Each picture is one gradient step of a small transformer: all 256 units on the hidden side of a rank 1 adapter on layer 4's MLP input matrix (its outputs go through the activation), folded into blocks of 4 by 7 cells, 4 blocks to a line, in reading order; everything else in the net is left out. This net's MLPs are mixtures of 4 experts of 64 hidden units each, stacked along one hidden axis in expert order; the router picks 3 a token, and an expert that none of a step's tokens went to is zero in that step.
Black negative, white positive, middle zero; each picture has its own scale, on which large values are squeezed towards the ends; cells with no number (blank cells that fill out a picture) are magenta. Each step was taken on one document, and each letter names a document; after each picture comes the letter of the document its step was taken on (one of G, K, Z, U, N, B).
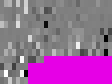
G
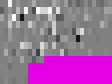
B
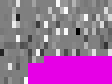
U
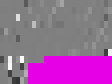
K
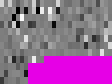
B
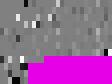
K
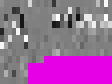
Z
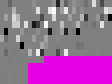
U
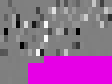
U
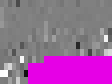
G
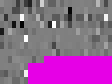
Z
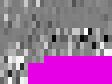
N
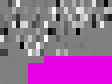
U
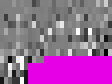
N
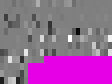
N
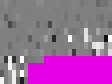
N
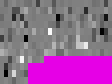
Z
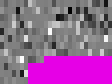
Z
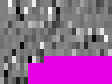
B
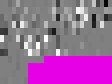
U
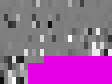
N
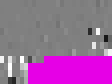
K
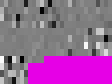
N
